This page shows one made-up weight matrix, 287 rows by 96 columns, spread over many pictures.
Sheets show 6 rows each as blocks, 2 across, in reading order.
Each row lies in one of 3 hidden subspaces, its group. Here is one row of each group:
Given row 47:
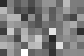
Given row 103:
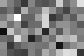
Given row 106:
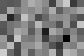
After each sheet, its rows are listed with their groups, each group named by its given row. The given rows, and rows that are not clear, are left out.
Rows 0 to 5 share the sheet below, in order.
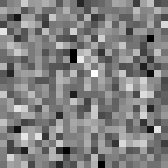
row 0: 103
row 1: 106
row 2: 47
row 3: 106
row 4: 103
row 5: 106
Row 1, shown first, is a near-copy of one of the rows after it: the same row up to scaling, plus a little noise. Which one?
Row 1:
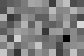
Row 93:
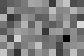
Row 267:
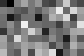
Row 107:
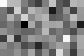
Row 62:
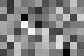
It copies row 93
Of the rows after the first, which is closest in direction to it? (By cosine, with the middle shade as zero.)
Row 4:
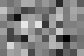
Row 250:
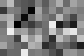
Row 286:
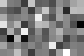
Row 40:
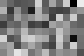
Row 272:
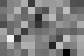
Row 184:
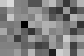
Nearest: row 286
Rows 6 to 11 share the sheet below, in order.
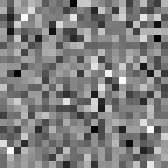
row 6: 47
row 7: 47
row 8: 103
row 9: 106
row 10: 103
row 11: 106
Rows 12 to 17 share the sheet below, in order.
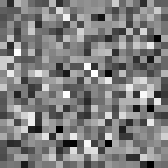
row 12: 106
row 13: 103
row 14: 106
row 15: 106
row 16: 47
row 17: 103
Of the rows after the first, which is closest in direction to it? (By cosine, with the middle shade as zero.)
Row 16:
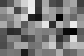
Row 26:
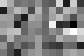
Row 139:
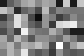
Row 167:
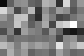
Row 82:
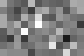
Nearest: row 167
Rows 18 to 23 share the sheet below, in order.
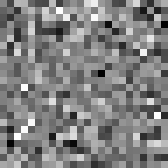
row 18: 106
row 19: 106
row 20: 103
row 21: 103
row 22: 47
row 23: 47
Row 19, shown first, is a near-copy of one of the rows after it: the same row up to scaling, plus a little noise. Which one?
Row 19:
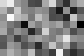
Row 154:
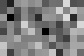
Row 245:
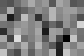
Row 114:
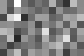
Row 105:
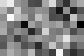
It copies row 105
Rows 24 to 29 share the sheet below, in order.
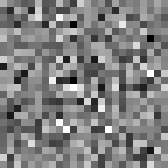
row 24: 47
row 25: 103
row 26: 47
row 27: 106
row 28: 106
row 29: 106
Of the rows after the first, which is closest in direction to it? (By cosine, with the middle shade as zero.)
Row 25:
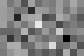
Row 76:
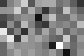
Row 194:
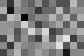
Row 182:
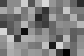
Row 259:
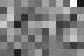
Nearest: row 259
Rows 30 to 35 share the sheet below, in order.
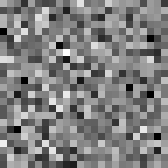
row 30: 103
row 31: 103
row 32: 106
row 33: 106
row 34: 103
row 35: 47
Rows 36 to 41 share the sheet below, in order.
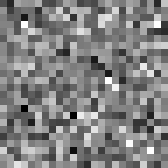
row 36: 106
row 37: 47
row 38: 47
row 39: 106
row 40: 47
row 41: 106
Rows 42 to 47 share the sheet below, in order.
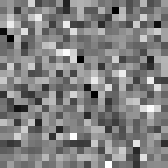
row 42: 103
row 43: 47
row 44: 47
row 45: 103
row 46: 47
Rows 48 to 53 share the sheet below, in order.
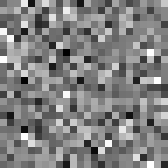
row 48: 103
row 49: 103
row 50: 106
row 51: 47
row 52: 106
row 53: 103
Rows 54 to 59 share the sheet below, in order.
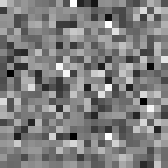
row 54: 47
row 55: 106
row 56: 106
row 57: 103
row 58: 47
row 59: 106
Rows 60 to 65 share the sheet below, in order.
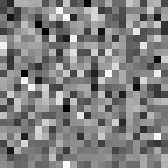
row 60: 106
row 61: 47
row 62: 106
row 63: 47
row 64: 103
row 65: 47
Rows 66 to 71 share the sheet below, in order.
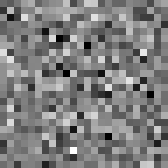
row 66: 106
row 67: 106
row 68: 106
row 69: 103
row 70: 47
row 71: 106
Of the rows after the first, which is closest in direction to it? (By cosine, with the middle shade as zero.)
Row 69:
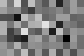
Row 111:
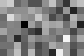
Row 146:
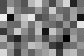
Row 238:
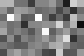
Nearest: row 146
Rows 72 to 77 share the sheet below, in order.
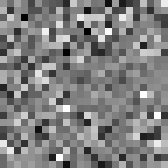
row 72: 106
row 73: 103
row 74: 103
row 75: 103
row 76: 103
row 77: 47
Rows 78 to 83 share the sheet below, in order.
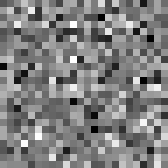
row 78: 47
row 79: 103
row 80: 47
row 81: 47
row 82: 103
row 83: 106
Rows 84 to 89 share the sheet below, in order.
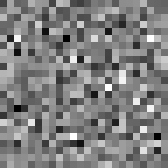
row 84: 106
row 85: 103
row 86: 47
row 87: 103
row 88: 47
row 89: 47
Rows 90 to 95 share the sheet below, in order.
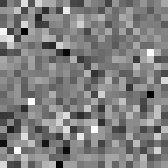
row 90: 103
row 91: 103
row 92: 47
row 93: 106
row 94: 106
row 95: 47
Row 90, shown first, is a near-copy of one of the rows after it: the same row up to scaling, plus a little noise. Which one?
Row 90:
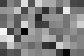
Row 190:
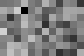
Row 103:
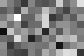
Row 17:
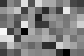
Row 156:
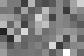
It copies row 17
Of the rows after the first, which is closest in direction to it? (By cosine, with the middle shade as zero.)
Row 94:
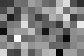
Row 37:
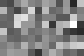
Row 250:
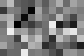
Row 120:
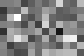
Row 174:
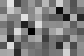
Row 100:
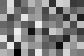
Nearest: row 100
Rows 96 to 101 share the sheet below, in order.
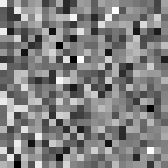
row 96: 47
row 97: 47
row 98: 47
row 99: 103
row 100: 106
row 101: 103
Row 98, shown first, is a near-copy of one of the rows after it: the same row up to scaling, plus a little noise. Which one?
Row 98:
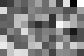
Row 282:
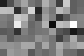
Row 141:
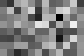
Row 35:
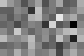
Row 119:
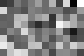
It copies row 119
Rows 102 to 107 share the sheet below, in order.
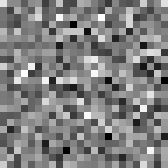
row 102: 47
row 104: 47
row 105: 106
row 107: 106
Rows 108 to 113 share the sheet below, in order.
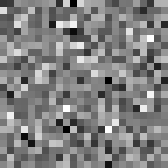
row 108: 47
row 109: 106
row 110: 103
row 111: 106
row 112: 106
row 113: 47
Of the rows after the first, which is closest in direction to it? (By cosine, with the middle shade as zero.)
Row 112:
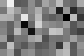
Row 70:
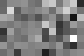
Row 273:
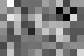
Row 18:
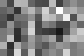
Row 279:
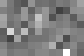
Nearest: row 273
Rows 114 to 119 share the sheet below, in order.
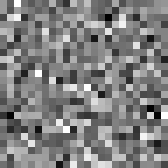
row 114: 106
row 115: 103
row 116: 47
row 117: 103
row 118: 106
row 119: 47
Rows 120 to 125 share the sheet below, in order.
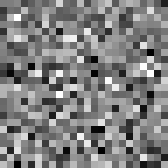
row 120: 103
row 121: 103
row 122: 47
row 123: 106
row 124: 106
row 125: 103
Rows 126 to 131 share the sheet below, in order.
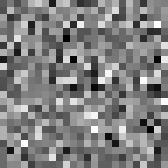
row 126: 106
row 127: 47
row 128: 47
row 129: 47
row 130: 103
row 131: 106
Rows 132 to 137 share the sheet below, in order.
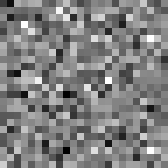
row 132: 106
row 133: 103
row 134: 103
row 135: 103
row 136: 106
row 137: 103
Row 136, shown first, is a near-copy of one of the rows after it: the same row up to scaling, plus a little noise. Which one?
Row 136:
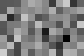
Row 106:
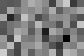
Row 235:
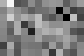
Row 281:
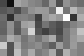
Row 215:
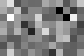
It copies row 106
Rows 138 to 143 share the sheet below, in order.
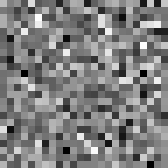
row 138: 103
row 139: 47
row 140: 106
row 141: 47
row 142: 106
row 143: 103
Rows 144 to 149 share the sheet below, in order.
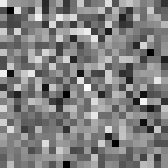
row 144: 47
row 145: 103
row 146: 106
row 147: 103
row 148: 106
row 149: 106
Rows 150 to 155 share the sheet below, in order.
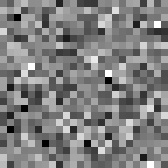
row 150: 103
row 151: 47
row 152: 47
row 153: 106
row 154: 106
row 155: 103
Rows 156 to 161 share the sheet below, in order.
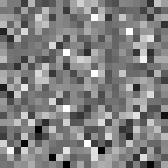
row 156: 103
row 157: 106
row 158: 103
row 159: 106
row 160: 103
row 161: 103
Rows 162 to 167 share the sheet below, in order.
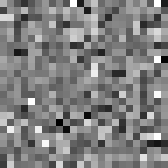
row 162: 47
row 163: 47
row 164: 47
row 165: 47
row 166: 106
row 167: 47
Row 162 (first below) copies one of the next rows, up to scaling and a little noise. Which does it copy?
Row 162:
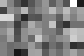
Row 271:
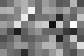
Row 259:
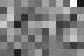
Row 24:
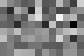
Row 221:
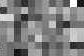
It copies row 221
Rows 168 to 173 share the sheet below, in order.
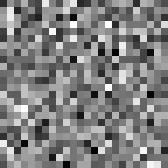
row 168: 47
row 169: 106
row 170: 47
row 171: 103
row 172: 103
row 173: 103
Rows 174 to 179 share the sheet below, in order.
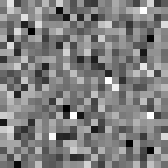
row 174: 106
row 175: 106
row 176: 103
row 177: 106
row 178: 47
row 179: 106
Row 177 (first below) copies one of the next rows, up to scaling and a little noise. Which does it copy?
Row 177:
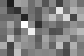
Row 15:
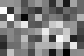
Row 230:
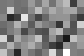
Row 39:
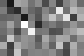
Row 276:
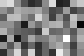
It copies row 39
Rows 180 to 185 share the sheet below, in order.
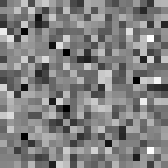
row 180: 103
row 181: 106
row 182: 103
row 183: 47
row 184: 106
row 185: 103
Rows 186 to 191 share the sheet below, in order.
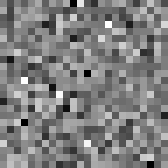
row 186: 47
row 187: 106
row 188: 106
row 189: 106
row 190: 103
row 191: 103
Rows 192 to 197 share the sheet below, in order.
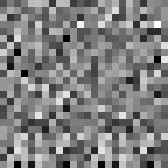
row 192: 106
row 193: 47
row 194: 106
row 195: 47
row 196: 106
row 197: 106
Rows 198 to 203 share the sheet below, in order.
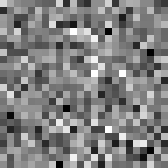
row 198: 47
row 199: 103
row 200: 103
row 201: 106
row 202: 106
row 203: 106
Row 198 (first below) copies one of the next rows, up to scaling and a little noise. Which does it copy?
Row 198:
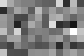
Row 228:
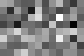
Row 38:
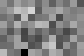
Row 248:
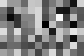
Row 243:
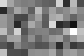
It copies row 243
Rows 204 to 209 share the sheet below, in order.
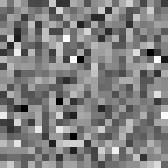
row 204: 106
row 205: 103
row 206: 47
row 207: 47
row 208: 47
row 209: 103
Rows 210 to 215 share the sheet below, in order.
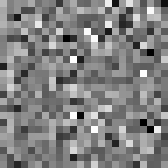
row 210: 103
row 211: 103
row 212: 47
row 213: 47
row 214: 47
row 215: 106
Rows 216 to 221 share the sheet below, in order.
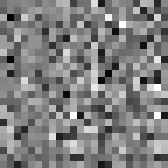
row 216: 106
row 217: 106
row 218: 106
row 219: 47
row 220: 47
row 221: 47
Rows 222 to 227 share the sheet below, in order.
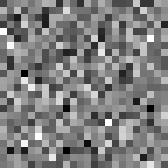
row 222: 103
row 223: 106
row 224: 106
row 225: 103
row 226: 103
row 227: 103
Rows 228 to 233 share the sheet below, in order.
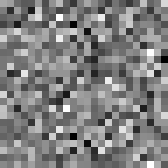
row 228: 47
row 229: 103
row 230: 106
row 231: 106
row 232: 47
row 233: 103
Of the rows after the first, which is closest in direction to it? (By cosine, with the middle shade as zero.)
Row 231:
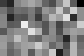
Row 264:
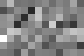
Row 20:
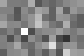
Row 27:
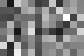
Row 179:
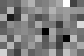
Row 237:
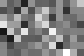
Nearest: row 179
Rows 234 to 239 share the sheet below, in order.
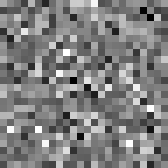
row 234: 103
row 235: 106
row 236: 47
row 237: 103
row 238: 106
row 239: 106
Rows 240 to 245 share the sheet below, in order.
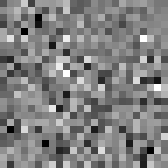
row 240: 103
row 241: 103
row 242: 106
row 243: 47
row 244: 106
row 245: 106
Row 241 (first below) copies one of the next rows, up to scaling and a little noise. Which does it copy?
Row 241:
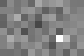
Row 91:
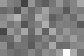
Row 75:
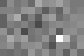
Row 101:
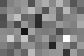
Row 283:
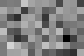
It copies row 75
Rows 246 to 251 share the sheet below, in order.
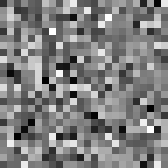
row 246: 47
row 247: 47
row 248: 47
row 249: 103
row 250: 47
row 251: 106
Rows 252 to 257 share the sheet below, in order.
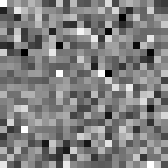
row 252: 47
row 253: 103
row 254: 47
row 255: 106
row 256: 106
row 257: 103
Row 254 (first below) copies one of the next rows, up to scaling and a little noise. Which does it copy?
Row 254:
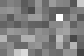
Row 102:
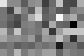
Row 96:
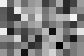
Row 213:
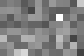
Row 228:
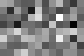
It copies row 213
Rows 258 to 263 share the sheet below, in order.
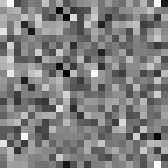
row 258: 106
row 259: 47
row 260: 106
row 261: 47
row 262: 103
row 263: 47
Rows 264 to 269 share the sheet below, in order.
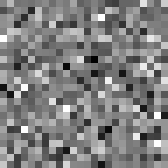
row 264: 47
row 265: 103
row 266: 103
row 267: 106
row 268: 106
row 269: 47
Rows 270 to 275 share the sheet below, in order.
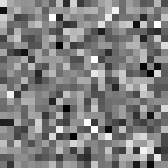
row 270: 47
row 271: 47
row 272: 103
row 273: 106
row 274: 47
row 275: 106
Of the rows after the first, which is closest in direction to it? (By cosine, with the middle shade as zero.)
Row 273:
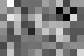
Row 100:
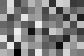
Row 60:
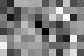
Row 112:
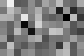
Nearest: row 112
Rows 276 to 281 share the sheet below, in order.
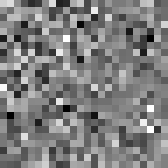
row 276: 106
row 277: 106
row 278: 103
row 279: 103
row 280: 106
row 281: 106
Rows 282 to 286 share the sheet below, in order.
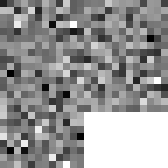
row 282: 47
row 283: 103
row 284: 106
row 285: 47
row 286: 103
